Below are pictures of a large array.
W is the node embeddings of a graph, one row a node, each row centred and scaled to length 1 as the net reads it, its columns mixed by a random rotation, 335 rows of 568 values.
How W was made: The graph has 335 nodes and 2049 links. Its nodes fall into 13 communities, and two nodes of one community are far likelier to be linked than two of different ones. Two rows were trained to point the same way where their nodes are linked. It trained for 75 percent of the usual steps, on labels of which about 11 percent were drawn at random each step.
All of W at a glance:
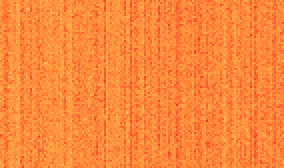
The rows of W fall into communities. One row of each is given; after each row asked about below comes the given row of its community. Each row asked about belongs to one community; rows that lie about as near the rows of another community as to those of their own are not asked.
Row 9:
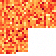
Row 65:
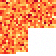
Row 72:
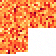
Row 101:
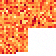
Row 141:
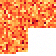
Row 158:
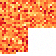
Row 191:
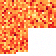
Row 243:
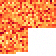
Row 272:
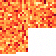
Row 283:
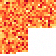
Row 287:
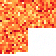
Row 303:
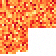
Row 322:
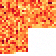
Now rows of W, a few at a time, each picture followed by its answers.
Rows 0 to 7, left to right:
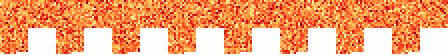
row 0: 72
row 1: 243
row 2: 322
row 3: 141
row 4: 322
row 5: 65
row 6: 287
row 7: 303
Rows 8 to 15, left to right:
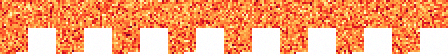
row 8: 322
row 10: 191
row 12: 191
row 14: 65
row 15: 158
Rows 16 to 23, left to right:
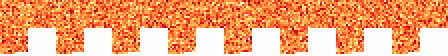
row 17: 72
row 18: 141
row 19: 141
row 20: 287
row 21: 272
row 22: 272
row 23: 141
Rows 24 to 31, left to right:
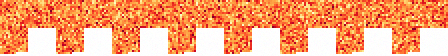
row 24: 272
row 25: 158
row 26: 72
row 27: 272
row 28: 191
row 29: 322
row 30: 303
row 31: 243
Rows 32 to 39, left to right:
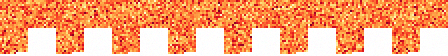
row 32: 9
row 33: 243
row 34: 303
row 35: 141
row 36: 303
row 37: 72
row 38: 272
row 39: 158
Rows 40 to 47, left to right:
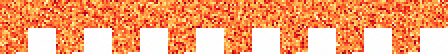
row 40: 141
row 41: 158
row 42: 272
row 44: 243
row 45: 191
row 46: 101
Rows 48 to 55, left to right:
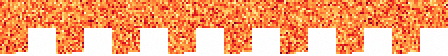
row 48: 158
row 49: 191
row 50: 65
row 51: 141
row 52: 303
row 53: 283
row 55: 243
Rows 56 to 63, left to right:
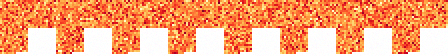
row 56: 141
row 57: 9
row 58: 141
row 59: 65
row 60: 287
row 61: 283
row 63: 303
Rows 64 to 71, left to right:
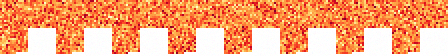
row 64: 141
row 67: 322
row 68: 191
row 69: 303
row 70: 243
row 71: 303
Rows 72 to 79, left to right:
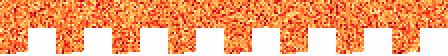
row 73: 158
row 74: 322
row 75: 287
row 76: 101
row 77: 272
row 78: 65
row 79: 272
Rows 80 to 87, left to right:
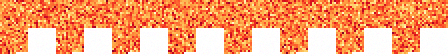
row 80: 287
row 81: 272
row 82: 65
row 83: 65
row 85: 141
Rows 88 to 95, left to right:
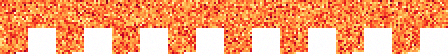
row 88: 101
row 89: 272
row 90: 283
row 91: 191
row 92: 322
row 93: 322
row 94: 272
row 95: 65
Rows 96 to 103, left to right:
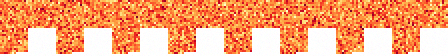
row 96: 9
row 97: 322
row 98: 287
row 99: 72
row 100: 72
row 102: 272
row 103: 65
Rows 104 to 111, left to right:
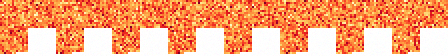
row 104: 191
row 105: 287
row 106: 191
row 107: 322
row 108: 72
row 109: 283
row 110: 158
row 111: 243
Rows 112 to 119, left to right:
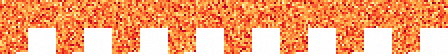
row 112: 322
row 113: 9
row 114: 283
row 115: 272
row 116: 322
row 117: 322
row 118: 101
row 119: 191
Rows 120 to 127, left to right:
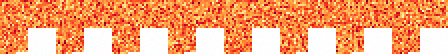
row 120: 272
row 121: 9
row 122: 243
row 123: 141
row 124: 322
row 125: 65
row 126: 243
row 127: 322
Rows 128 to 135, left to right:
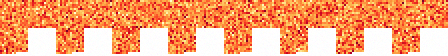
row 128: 158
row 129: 72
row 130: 283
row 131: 322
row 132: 287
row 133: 272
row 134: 9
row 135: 243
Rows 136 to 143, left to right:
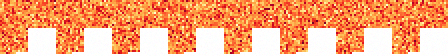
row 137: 9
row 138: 101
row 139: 322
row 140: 272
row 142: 243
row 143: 243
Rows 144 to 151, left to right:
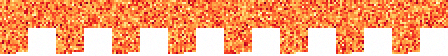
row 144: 9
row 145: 101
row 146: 287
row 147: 287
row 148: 191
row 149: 243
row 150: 158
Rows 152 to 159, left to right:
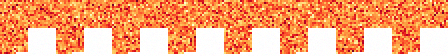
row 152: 9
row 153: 191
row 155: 243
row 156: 283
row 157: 303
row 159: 191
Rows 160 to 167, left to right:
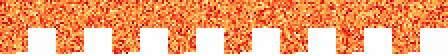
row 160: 243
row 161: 141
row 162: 65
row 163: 191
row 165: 65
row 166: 191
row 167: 322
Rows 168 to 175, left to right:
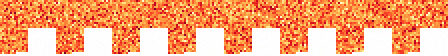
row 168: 72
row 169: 322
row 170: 9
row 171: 303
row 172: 191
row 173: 303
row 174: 191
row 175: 243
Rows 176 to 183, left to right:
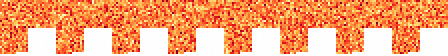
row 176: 283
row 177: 101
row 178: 158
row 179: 322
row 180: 283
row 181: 65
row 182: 158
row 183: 158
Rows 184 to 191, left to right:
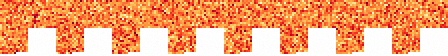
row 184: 101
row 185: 65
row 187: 243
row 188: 72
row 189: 191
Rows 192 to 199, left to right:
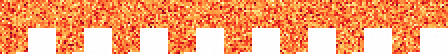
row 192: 283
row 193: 9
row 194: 303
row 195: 322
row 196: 141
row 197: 9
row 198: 243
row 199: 243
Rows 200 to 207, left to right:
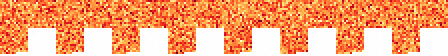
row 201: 9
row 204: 191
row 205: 322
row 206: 303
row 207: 272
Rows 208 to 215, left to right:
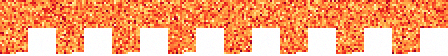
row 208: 287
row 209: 243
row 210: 322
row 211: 272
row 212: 158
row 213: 158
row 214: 287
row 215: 287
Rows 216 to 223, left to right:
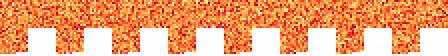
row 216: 322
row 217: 65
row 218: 243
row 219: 191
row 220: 158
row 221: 303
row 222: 141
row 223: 303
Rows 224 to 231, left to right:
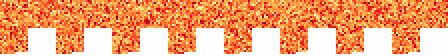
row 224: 283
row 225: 101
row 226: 141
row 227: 141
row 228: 9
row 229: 191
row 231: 9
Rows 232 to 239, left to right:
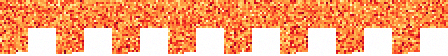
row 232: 243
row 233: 72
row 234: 283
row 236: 243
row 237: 72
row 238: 322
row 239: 72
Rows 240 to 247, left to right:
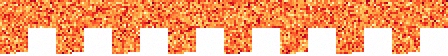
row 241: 9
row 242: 191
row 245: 272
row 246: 322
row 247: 141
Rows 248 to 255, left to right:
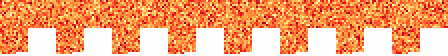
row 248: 322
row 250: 158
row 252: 101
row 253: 65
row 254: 141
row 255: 191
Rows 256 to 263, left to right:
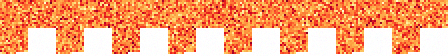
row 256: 141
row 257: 141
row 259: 272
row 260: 243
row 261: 287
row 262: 303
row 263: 283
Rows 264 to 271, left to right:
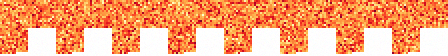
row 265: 303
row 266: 101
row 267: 191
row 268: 141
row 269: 141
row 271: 9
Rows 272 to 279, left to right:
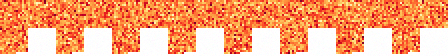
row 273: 141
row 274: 158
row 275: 9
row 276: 9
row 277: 287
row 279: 243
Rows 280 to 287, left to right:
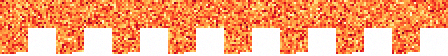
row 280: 303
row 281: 141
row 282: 72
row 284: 141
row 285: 72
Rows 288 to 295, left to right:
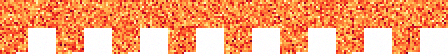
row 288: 101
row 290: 272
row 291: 283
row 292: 9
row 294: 72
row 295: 65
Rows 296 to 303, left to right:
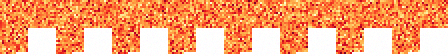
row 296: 9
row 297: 191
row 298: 101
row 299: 272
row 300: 101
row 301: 191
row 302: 9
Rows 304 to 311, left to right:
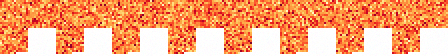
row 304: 141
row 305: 283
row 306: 65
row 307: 9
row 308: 158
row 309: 303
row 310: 9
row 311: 283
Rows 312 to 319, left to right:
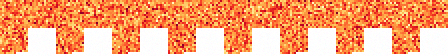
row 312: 141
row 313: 158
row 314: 101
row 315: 303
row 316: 141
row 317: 322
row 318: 65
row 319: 65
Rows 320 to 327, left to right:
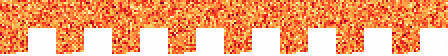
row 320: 322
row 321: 303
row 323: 287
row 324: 303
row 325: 158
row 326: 9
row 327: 158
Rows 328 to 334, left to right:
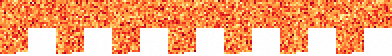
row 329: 243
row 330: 101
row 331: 9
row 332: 243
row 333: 158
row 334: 101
